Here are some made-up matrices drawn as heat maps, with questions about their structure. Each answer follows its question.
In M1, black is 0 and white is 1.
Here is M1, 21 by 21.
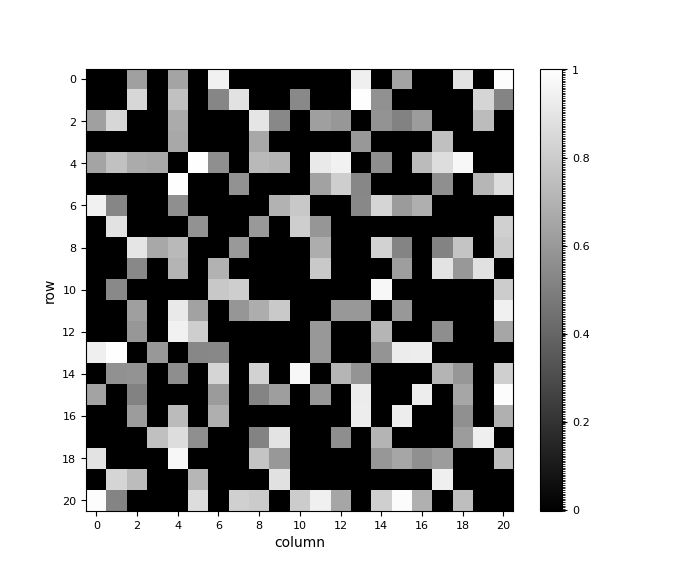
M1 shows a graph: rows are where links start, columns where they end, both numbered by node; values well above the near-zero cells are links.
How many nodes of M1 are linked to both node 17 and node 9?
3
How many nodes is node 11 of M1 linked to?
10
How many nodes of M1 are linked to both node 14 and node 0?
6
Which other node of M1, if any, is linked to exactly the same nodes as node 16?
node 0
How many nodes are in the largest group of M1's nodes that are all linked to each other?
5
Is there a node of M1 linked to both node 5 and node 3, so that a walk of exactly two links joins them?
yes
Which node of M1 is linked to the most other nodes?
node 4
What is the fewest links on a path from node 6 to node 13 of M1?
1
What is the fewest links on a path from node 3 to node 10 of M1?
3
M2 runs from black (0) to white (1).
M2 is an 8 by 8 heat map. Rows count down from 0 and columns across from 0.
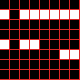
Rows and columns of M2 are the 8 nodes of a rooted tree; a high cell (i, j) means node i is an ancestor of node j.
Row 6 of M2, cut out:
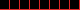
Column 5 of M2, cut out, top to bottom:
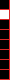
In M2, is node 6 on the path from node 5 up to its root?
no
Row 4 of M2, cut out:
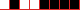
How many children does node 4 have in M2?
3
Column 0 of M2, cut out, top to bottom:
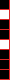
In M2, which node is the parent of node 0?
4
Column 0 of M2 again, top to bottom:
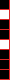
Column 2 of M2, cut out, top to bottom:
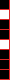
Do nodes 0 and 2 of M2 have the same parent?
yes
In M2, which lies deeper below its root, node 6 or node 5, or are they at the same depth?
node 6
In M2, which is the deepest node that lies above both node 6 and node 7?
5
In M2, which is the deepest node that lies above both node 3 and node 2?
4
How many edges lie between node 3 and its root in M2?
2
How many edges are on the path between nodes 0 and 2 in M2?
2
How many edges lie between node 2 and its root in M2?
2
